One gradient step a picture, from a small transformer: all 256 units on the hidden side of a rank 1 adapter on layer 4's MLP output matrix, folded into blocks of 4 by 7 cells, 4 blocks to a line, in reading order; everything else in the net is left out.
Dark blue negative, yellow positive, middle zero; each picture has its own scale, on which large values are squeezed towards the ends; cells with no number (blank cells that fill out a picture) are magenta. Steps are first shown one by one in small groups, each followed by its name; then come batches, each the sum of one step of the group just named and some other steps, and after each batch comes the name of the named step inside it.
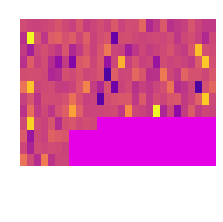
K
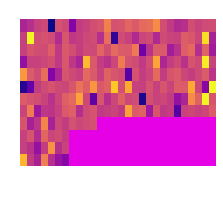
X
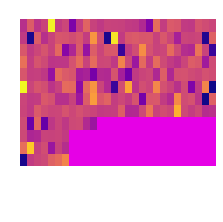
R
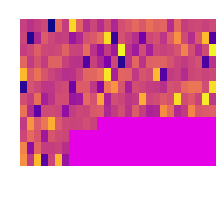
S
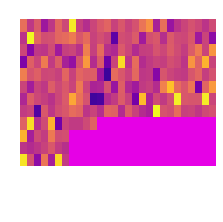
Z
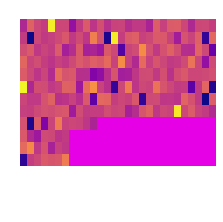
R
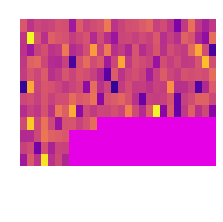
K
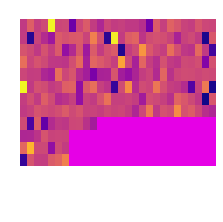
R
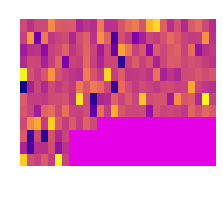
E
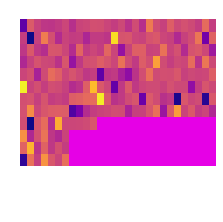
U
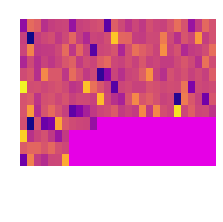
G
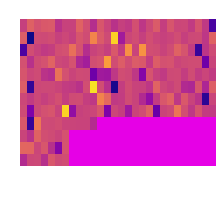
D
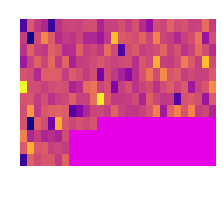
U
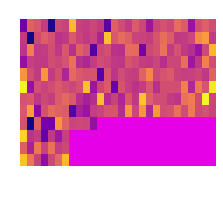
G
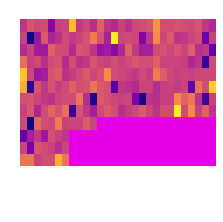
E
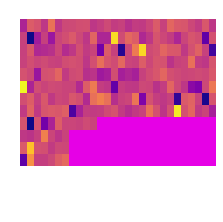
U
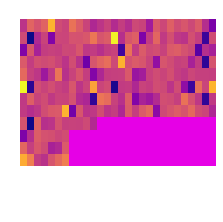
D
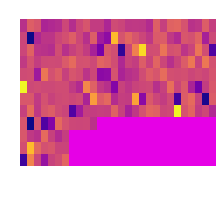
G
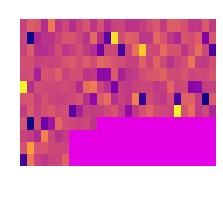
G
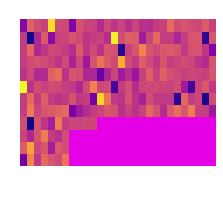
U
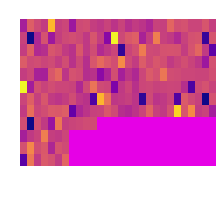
U
